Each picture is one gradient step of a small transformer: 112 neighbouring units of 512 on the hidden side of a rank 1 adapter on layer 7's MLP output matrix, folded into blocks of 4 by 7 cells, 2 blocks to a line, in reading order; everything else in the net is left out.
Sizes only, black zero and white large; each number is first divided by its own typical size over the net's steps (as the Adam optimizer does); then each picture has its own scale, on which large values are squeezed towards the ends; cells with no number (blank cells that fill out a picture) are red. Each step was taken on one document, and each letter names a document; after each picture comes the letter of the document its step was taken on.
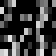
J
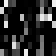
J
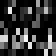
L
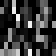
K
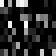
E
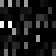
E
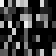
E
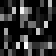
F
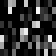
L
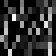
F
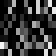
L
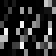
L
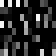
E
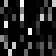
F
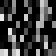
K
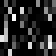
F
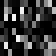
L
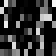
J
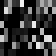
L
